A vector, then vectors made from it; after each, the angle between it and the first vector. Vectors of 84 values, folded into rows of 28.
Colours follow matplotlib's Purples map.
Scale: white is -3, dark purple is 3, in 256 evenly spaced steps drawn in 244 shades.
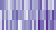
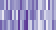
partly opposed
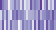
nearly parallel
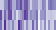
nearly opposite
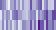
nearly parallel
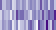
partly aligned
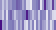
partly opposed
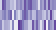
partly opposed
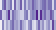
orthogonal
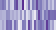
partly aligned
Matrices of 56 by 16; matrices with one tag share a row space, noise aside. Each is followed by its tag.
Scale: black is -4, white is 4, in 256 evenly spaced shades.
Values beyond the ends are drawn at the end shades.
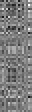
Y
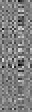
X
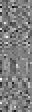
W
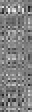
Y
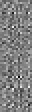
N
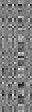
X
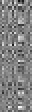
X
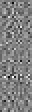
N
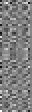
W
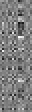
X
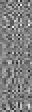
N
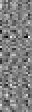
W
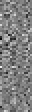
W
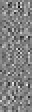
N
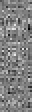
Y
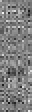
Y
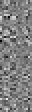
W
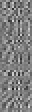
N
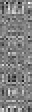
Y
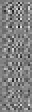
N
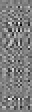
N
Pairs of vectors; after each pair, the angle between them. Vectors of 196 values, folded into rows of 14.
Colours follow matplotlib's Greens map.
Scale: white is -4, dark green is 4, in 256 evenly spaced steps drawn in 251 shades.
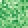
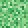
partly aligned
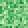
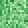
orthogonal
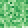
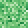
orthogonal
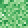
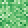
partly aligned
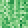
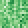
nearly parallel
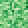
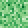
orthogonal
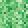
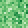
nearly opposite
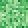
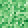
orthogonal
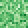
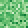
nearly parallel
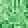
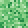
partly aligned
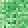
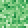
partly aligned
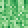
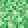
orthogonal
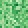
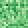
partly aligned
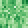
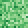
orthogonal
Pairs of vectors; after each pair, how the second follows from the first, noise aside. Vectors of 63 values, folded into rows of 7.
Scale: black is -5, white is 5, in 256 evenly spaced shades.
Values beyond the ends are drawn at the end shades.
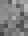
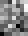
scaled up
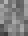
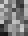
scaled up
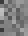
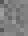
shrunk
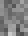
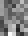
scaled up
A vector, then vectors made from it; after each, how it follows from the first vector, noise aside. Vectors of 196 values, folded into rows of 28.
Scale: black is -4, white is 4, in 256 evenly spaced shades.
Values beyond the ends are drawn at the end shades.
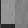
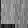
copied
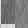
negated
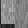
copied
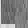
negated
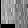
scaled up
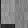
copied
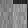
reversed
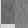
negated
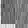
negated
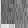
negated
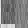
negated
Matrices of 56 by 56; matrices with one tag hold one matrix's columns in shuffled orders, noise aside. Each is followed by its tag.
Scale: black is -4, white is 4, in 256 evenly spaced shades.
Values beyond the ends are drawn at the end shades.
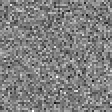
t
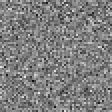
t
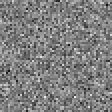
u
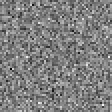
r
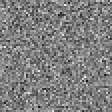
t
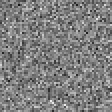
r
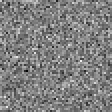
u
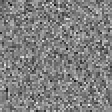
r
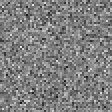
t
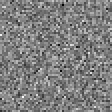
u
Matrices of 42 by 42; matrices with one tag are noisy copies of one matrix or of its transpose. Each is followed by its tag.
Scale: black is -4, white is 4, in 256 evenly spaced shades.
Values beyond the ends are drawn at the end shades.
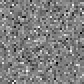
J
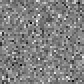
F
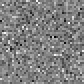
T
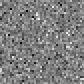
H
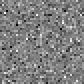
J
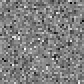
H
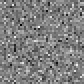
J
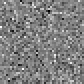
T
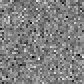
F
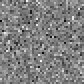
T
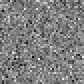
F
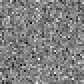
F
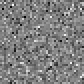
J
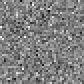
T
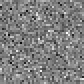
H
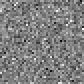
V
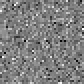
V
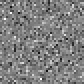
J
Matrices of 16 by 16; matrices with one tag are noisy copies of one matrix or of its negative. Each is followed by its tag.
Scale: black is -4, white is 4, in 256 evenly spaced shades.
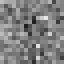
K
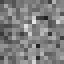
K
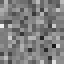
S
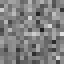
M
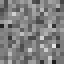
S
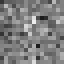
K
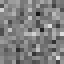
M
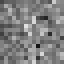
K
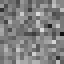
M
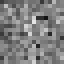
K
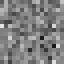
S
